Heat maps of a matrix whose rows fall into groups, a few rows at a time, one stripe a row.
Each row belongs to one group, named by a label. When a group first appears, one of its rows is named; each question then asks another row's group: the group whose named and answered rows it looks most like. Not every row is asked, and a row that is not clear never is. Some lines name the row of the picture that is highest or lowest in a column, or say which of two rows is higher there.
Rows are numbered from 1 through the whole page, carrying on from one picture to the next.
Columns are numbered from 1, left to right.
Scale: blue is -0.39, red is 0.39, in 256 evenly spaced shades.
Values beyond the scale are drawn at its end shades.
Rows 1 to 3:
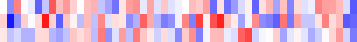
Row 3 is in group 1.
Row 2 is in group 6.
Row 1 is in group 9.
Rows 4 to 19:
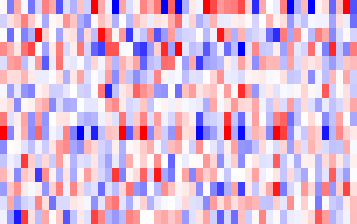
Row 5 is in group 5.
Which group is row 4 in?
1
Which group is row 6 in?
6
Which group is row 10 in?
1
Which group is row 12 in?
5
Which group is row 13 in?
5
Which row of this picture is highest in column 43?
6
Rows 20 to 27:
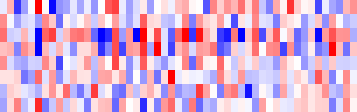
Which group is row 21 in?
6
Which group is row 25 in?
6
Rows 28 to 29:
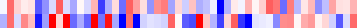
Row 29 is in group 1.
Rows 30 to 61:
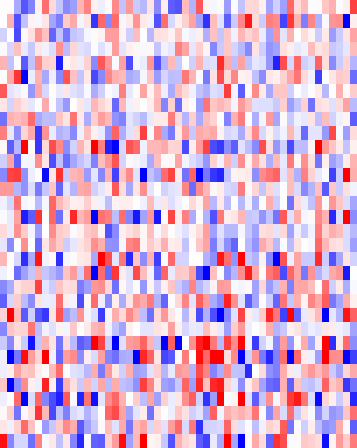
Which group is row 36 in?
5
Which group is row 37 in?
1
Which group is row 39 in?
6
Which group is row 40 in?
9
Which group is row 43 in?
6
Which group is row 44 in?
9
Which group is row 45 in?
6
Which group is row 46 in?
9
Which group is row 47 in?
9
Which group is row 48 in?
6
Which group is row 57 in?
6
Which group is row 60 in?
5
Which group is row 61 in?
5
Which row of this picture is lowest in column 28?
43
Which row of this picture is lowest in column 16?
40
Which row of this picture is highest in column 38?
40
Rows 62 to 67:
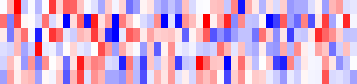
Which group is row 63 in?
1
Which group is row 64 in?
9
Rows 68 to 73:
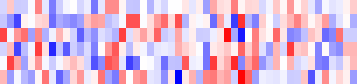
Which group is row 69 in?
9
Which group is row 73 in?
1
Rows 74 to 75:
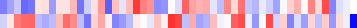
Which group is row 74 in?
1
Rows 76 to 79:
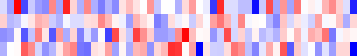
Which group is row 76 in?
9
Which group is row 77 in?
6
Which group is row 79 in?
5
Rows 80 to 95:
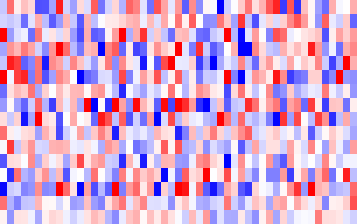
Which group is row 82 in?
5
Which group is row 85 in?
5
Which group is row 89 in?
1
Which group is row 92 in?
1
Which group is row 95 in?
9
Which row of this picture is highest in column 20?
87
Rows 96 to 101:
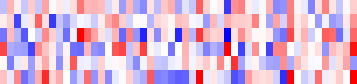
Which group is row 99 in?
5
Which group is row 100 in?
6
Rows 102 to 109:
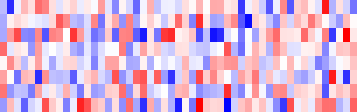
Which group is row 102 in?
6
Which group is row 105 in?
5
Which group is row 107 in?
6
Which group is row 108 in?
5
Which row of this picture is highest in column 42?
109
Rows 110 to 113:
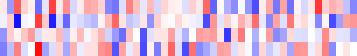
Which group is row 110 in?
9
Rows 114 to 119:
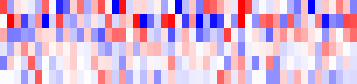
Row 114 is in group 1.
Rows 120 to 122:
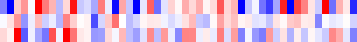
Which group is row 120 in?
6
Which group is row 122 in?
9
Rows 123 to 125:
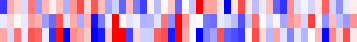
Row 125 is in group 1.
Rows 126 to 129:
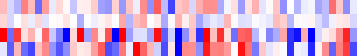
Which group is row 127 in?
5
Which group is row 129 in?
1
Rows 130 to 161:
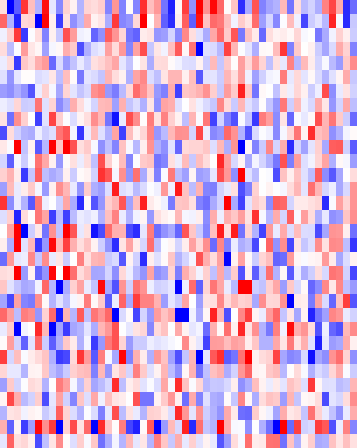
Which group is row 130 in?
6
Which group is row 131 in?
6
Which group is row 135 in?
5
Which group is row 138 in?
9
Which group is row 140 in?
9
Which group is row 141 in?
6
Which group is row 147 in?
9
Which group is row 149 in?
9
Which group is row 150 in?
1
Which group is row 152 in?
1
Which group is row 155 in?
1
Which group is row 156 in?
1
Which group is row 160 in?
6
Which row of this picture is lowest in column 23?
160
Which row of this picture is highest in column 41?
160
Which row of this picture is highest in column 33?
144
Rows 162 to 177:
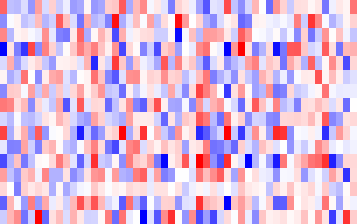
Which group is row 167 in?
9
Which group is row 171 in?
5
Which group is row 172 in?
9
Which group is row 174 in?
6
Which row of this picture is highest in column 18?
171
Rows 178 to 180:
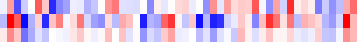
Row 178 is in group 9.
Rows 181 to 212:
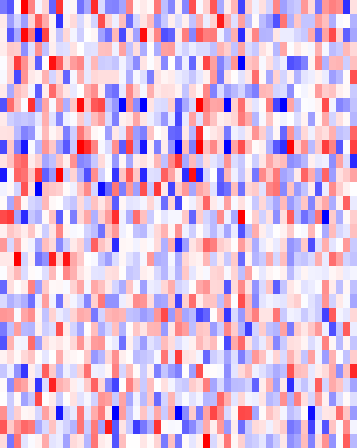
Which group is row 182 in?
6
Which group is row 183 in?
6
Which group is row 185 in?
9
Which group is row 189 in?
1
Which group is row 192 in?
5
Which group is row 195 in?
1
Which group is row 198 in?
1
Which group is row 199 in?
9
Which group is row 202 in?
1
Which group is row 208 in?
9
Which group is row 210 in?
1
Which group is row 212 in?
1
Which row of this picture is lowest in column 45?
210
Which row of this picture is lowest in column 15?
194
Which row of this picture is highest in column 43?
209
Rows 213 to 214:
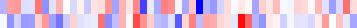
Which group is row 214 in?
1
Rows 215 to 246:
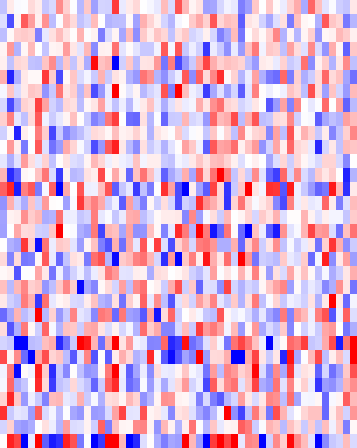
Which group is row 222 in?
6
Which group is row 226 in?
6
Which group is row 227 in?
6
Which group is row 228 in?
1
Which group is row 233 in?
1
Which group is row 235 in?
5
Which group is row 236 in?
6
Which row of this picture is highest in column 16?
246
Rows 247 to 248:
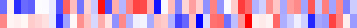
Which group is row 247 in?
1
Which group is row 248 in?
1
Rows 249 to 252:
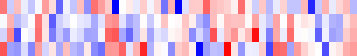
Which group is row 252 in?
5
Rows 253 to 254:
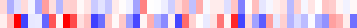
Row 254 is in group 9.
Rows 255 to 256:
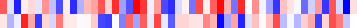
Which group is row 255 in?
6
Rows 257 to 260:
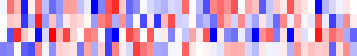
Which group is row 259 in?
9
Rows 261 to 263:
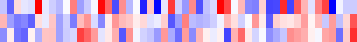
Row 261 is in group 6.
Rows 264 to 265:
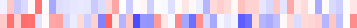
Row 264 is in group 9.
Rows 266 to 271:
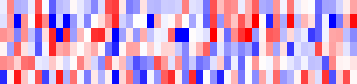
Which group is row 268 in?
1
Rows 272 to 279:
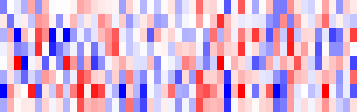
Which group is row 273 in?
6
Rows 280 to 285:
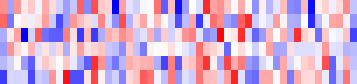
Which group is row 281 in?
1
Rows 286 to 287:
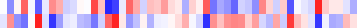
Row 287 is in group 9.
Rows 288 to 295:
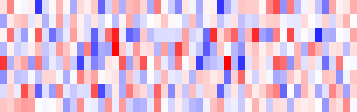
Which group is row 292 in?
5
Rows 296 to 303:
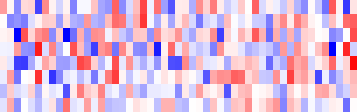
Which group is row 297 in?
5
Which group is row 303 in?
1
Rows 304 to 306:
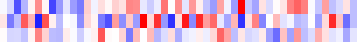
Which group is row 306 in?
6
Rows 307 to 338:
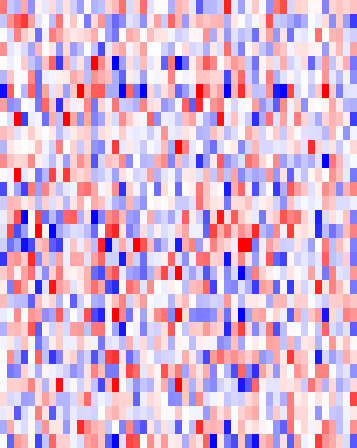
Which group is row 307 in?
5
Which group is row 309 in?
9
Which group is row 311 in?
1
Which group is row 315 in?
9
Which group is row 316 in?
1
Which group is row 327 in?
9
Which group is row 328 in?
5
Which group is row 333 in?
9
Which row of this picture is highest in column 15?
324
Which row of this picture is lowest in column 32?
331
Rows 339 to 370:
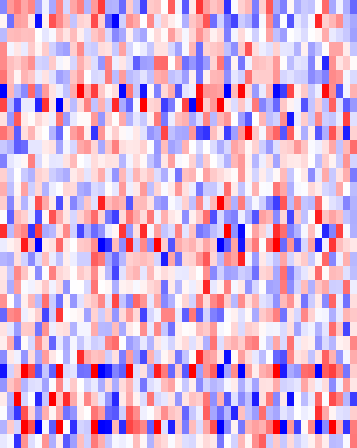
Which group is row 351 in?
1
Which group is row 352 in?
5
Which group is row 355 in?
5
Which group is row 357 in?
1
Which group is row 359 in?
1
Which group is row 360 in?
6
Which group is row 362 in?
6
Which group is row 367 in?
9
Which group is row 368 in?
9
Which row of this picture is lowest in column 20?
343
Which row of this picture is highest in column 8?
367
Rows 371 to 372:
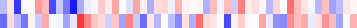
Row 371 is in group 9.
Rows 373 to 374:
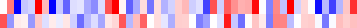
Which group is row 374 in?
5
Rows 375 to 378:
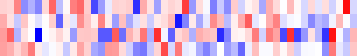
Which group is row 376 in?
1
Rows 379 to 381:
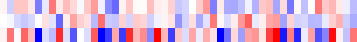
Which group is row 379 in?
9
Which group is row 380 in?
1
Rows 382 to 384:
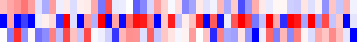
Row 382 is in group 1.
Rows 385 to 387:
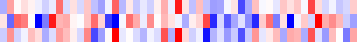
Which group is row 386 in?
9
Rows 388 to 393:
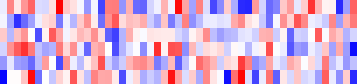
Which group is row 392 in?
1
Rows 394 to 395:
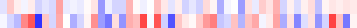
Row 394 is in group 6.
